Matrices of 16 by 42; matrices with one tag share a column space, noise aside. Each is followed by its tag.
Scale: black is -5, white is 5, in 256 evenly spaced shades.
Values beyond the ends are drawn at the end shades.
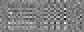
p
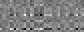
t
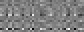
t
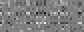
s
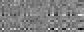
t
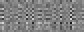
p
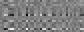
t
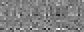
t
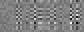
p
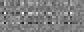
s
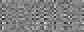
p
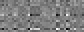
t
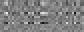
s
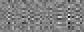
p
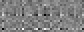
t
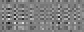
p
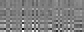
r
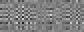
p
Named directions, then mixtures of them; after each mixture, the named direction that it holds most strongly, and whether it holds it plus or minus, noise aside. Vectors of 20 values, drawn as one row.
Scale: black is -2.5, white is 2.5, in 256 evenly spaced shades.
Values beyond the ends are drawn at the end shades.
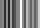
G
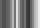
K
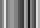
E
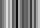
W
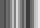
K, plus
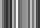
W, minus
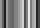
E, minus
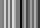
G, minus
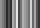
W, minus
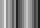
K, minus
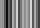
W, minus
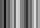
K, plus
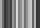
W, minus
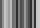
W, plus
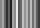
W, minus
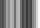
K, plus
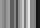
K, minus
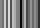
G, minus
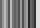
E, plus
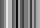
W, plus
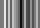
G, minus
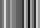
E, plus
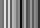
G, minus
